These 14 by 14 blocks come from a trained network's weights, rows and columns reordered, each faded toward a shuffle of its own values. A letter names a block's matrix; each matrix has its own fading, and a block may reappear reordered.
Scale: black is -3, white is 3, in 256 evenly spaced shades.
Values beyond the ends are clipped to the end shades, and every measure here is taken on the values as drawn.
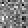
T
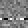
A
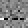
A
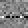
A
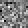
T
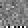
A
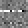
A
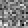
T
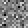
T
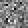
T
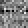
A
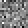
A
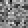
T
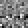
A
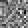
T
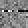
A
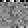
A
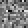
T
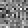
T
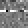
A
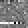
A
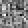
T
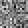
T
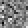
T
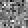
A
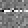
A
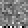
A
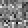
T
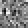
T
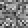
T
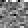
A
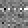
A
